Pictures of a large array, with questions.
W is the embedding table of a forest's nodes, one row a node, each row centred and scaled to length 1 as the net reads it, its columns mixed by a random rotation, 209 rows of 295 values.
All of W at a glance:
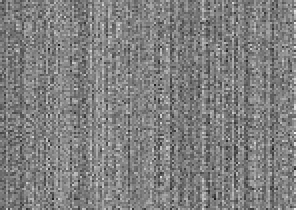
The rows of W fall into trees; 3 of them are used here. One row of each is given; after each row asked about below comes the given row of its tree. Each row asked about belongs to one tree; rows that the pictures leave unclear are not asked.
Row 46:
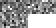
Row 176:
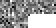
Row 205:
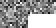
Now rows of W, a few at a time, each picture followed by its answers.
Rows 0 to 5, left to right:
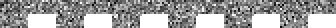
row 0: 46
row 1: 176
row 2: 46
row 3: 205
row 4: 176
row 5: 46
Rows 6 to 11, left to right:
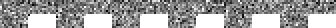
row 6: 176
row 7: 46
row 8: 46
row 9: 205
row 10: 46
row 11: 46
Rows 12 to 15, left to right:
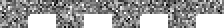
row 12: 176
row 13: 205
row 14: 176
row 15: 46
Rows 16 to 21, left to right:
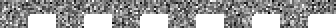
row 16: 46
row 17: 46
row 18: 176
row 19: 46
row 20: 176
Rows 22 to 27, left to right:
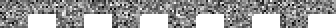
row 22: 205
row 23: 205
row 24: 205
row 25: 176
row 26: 46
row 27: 205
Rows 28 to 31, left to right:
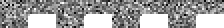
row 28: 205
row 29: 176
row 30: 176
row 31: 205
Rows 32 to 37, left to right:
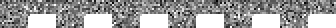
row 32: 205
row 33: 46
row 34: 205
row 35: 205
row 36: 205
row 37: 46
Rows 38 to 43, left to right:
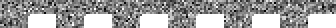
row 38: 176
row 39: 46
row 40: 176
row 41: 46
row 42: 46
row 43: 46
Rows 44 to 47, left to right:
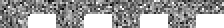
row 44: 176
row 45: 176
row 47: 205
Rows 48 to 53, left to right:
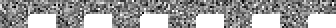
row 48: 176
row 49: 176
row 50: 176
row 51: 176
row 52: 46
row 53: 176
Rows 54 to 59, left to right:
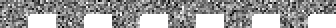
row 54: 46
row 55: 176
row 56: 176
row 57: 205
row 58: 46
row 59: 176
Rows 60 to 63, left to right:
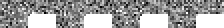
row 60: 176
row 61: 176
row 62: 176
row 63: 205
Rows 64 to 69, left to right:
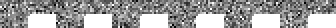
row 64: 176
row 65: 205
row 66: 205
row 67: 176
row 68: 176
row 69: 46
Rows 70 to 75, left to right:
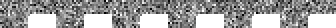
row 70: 176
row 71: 205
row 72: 176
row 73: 205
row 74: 46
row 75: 46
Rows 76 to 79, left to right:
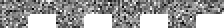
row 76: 46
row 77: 176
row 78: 46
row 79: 205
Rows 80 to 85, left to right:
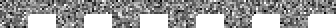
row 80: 205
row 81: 46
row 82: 205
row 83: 46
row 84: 176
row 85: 176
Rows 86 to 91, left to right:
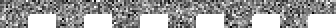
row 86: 46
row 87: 46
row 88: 205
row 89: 205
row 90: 176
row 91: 46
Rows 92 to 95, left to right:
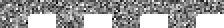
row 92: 46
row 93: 205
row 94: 176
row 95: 46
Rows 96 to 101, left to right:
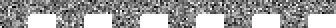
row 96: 176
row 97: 46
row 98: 176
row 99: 176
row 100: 176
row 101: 205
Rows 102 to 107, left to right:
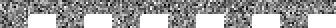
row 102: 176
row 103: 176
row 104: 46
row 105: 46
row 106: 46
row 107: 205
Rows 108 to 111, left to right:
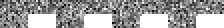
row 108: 46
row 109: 205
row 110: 176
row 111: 46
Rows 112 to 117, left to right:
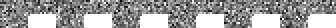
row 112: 46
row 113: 46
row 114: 176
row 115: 176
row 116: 176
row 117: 176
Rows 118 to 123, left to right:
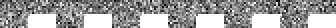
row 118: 46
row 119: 205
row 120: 46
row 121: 205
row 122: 176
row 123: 176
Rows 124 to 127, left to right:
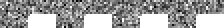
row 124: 176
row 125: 205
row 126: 46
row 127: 46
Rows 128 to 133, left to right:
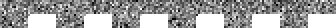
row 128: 176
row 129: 46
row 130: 205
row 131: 176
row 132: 46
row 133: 46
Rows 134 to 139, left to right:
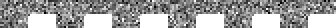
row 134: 176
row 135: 205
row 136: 46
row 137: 46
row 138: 176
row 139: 205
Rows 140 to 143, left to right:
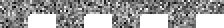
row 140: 176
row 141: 176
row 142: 205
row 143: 46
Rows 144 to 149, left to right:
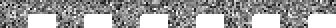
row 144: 205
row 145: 205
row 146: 176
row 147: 176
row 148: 176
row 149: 176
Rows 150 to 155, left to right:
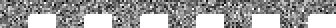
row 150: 176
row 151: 46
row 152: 46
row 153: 176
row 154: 205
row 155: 176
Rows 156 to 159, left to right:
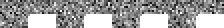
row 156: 205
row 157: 176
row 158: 176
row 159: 176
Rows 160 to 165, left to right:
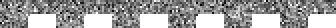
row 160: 205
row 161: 46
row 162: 46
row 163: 176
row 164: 205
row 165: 205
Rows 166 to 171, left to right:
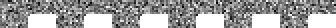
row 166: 46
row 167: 176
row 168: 176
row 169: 176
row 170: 46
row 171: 176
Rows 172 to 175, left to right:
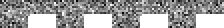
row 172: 205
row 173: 205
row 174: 205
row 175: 205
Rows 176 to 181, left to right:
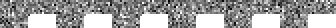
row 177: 176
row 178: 176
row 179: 205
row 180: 176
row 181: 46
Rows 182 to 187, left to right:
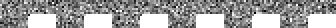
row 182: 176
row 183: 205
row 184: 176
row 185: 205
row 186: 176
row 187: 46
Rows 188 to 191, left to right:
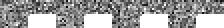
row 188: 46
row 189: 46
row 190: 176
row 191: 205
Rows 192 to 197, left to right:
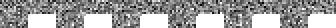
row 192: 205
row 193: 46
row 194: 46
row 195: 176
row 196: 46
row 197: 176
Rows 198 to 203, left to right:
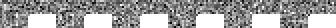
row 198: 46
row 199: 46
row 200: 46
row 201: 176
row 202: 46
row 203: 176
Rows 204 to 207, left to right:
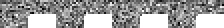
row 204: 46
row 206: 205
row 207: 176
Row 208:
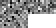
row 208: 46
